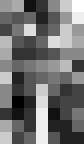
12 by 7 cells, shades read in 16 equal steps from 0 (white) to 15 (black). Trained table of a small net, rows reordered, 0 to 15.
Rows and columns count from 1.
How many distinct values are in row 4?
7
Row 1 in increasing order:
0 3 5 6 7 12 14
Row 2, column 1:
9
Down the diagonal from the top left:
6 10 2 9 10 4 6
